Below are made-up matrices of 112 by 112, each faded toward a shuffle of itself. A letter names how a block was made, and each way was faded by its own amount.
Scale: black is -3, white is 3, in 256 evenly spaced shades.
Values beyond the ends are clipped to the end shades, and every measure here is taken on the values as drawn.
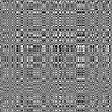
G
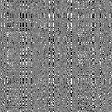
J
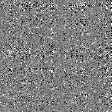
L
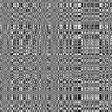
G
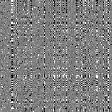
J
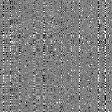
J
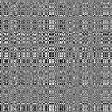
G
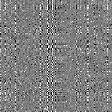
J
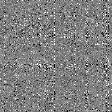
L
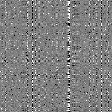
J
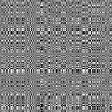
G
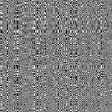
J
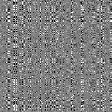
J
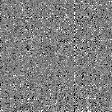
L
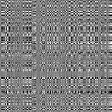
G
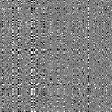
J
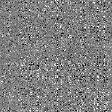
L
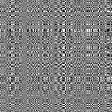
G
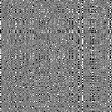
J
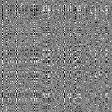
J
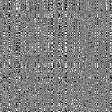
J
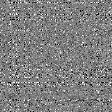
L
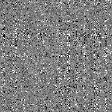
L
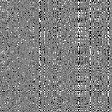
J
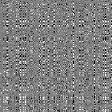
J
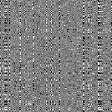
J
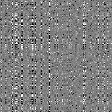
J
